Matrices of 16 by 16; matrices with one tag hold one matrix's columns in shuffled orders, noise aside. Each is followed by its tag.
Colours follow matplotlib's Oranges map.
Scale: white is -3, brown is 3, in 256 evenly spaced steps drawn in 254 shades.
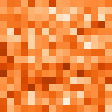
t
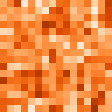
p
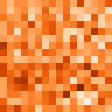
t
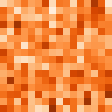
p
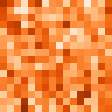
p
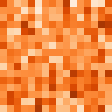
p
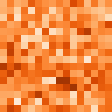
t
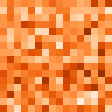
t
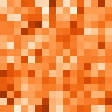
p
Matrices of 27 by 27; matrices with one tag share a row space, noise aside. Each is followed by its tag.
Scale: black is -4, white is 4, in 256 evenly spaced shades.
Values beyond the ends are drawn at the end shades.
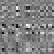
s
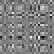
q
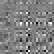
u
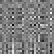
q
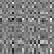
q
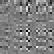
u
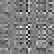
u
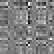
u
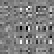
u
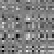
s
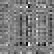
u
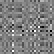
q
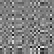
q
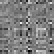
u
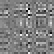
u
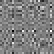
q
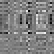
u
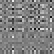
q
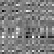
s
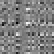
s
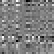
s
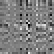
u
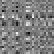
s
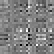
u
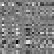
s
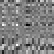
s
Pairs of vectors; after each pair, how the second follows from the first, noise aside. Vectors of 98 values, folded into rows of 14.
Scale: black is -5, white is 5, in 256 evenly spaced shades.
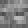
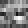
scaled up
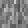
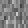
wrapped around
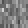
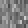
reversed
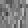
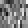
scaled up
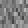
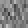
reversed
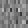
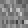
sign-scrambled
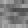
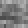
reversed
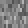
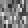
scaled up
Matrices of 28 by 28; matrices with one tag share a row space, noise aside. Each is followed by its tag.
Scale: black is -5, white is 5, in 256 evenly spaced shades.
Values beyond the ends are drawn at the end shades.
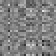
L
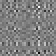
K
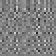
K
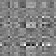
L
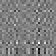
K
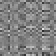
L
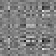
L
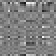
L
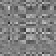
L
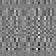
K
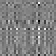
K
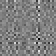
K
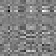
L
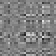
L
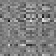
L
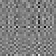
K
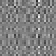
K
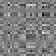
L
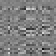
L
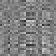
L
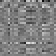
L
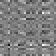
L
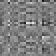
L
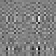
K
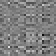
L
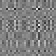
K
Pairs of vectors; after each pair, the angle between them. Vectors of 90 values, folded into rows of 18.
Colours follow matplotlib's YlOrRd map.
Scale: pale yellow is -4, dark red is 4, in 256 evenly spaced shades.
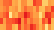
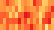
nearly parallel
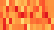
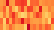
nearly opposite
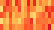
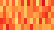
orthogonal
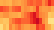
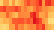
nearly parallel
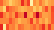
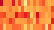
partly aligned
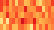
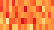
nearly parallel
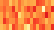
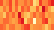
partly opposed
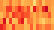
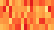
partly opposed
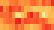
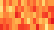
partly opposed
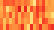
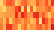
partly aligned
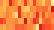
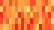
partly aligned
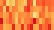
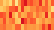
orthogonal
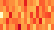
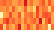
nearly parallel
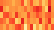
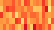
nearly opposite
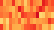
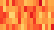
orthogonal
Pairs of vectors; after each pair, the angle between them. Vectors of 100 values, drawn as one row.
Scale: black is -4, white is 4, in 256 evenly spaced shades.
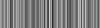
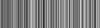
orthogonal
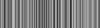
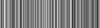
nearly opposite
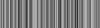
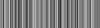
nearly parallel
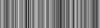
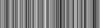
nearly parallel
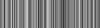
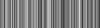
nearly parallel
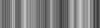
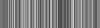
partly aligned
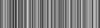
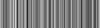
nearly opposite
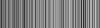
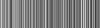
nearly opposite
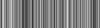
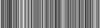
partly opposed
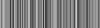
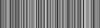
orthogonal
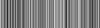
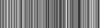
nearly opposite
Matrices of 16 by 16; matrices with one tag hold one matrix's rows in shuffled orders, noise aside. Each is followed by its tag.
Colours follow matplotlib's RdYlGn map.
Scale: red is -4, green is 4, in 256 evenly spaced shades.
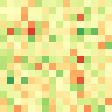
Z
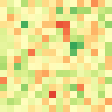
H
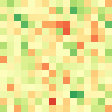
H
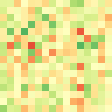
Z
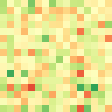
Z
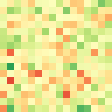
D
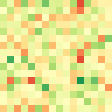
Z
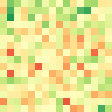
D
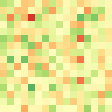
Z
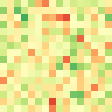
H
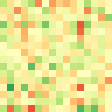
Z
